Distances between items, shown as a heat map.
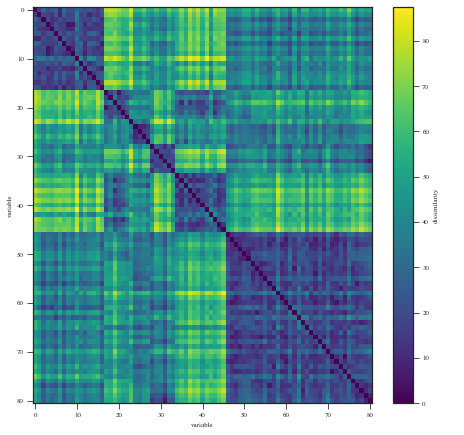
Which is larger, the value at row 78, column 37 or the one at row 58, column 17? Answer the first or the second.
the first
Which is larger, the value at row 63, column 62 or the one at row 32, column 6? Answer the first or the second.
the second
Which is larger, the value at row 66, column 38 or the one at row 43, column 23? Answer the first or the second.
the first
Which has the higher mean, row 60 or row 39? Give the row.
39
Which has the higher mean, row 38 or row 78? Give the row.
38
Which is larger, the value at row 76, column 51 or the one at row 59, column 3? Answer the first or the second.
the second
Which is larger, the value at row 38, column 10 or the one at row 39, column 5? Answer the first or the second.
the first
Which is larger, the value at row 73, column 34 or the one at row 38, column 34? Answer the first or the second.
the first
